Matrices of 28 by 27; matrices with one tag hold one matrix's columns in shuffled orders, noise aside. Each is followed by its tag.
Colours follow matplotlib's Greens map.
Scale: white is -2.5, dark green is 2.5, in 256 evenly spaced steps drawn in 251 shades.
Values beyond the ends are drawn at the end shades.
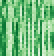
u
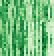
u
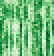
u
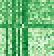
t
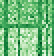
t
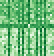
t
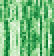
u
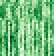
u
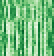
u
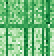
t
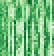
u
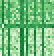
t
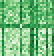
t
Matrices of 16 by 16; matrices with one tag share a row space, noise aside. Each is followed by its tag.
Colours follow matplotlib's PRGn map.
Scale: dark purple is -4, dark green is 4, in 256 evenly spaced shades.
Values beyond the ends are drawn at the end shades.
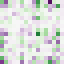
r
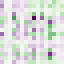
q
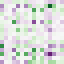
q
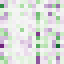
r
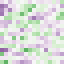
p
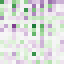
q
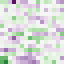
p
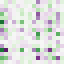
r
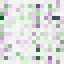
r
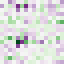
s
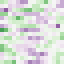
p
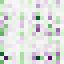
r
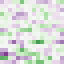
p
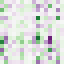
r
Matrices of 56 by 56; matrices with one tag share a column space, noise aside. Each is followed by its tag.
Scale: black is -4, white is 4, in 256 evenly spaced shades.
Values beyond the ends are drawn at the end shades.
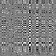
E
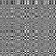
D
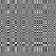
E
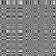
D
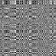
D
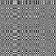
D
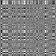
D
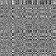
D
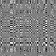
E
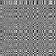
D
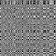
D
